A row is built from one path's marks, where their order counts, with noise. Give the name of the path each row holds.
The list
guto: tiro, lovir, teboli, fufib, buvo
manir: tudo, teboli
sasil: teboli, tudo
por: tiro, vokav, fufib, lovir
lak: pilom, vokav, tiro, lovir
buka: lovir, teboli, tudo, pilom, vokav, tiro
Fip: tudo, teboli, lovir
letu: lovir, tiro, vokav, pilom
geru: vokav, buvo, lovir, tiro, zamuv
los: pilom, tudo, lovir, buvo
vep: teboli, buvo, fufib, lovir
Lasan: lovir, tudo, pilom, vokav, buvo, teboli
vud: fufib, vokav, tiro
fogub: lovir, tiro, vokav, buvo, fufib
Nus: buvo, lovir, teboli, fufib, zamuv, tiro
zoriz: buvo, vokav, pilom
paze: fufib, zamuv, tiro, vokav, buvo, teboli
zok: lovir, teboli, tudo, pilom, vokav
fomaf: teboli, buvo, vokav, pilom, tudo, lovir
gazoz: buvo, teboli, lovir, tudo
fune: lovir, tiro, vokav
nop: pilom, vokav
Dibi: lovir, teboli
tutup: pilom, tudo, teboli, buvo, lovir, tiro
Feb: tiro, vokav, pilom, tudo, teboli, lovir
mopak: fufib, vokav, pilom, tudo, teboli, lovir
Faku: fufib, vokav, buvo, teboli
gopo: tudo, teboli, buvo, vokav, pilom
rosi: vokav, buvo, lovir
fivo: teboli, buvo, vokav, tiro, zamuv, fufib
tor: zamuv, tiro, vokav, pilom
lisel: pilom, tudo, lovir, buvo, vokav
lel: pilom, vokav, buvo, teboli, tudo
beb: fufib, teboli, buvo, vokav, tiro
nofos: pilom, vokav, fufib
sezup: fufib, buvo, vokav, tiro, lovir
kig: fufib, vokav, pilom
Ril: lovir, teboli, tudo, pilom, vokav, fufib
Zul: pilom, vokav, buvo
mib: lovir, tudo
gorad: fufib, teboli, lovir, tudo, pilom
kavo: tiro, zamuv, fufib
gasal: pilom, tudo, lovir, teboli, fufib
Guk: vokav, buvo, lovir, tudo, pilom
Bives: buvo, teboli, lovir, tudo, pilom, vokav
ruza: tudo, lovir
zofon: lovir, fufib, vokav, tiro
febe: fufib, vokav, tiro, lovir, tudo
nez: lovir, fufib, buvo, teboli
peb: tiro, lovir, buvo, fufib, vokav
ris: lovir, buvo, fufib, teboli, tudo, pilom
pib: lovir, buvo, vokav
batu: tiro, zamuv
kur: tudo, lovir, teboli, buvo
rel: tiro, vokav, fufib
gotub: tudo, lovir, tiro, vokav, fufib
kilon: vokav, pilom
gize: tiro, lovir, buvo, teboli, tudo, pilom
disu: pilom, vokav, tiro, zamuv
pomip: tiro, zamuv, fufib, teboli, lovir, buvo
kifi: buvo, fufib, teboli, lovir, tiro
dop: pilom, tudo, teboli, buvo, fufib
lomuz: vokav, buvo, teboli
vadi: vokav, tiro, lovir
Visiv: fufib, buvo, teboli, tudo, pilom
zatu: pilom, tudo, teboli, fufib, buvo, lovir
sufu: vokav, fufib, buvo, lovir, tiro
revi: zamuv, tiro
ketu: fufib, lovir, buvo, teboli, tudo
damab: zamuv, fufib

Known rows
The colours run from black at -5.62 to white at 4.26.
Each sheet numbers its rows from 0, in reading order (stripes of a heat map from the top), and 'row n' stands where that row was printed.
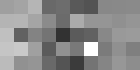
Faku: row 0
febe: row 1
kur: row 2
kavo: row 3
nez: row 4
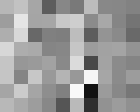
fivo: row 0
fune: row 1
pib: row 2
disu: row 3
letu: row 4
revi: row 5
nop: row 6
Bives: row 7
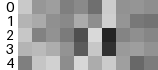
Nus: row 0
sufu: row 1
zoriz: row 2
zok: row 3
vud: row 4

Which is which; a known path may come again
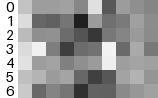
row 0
letu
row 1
los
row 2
nez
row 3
damab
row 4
batu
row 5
Dibi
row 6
kur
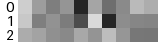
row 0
mib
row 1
zoriz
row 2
sufu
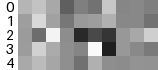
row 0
fivo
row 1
gotub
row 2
manir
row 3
nop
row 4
febe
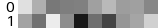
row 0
geru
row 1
sasil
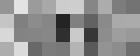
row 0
fune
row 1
gazoz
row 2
Guk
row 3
pib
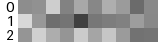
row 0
beb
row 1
zatu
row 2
zofon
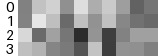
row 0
vud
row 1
rel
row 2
ris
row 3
lisel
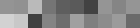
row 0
lomuz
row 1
rosi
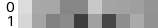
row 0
disu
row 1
fomaf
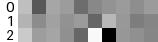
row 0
tutup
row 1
kifi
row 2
kilon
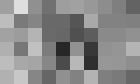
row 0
peb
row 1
guto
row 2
Faku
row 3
lel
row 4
Bives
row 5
fogub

